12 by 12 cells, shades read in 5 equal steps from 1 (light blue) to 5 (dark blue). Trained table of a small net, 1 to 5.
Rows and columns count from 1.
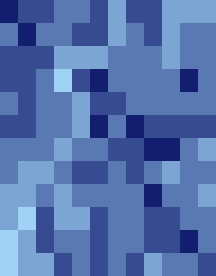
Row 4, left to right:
4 4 3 1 4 5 3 3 3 3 5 3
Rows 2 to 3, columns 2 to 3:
5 3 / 4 4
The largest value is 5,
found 10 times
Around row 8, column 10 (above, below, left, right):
5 3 3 3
